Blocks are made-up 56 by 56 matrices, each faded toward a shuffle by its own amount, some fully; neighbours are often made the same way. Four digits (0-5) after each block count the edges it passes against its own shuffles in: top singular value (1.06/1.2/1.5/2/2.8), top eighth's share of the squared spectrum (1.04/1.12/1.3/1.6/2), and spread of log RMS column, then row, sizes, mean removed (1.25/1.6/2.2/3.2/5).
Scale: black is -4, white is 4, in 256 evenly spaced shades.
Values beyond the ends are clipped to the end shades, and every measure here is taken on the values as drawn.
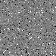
2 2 0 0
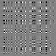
5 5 4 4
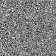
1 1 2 0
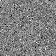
0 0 0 0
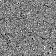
0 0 0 0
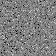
1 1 0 0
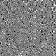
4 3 2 1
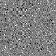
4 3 2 1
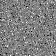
0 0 0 0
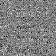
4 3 1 1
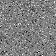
0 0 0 0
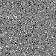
3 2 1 0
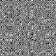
4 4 2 2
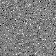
2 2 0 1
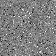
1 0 0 0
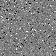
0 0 0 0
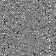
2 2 2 0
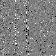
2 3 2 0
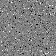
0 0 0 0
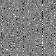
3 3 2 0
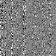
2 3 3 0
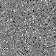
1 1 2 0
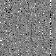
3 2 2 0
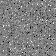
0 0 0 0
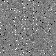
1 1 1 0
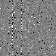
3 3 2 0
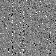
2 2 2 0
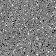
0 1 1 0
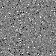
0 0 1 0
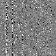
2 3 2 0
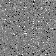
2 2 1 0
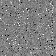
1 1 1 0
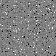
2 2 1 0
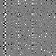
4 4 2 2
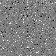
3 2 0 0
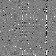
4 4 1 0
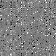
3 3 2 0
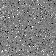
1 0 0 0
